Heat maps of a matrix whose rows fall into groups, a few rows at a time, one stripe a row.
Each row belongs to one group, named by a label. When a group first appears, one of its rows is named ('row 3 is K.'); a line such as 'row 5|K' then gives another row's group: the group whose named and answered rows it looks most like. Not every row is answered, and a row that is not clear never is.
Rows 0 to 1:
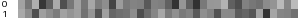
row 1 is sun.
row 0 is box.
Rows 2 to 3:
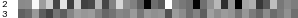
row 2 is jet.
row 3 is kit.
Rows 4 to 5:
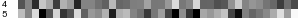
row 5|box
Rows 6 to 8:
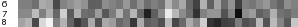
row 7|jet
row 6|jet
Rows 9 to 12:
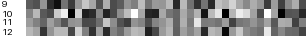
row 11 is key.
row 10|sun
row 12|sun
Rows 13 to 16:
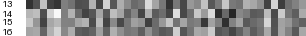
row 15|sun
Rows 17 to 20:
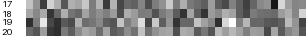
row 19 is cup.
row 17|sun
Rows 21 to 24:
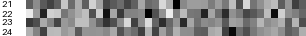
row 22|sun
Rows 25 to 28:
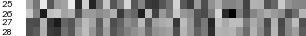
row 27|kit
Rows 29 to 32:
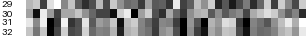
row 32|box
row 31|box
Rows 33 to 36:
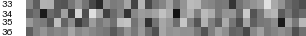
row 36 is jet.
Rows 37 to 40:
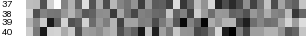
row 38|key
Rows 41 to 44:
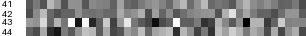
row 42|cup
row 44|kit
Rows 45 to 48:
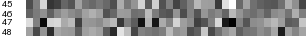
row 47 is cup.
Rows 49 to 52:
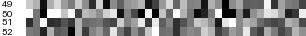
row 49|sun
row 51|cup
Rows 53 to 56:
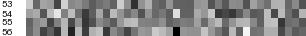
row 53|key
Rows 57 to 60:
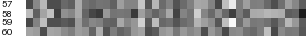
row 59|cup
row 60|sun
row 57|cup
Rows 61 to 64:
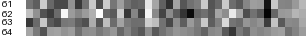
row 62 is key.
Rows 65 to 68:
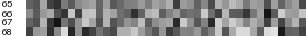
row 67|kit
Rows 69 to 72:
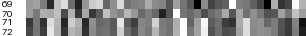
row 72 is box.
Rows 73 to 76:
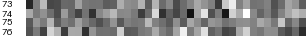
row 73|cup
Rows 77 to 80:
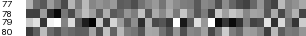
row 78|kit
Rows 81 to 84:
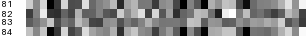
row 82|cup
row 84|box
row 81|box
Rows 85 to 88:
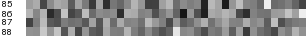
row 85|sun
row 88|jet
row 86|box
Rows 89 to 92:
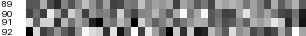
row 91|key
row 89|kit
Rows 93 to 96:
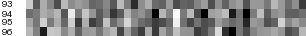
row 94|jet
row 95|jet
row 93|key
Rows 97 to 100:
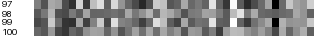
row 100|kit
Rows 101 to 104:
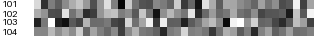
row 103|cup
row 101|key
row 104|jet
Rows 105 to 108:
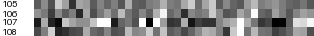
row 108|cup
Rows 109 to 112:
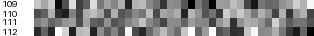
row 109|box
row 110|kit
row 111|sun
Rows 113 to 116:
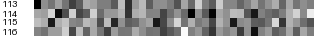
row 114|box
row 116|jet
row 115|sun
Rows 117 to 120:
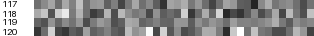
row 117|jet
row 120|cup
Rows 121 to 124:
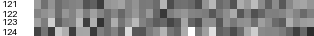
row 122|jet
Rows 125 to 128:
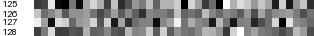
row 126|key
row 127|sun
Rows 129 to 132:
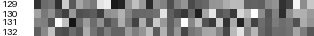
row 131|jet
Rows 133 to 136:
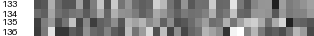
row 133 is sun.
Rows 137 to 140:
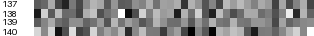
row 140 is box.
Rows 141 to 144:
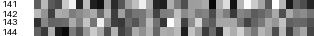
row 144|kit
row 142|sun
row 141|sun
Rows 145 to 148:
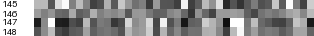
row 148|cup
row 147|cup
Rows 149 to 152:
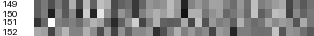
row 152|sun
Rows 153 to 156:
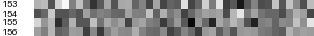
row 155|box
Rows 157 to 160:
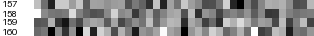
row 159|kit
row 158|key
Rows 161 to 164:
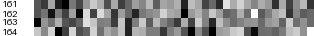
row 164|box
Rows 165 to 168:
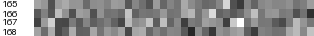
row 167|cup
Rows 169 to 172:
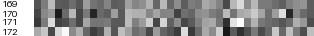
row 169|cup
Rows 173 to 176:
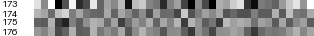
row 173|box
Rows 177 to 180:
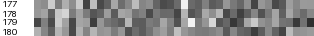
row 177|jet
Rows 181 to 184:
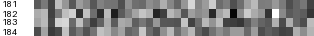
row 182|sun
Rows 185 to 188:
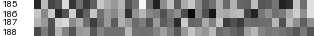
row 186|box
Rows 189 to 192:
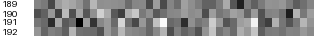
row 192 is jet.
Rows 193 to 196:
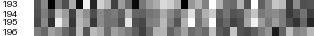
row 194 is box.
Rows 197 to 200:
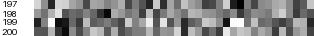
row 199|cup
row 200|kit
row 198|key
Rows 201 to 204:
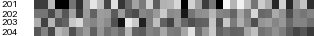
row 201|kit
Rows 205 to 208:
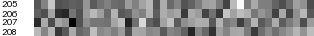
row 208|box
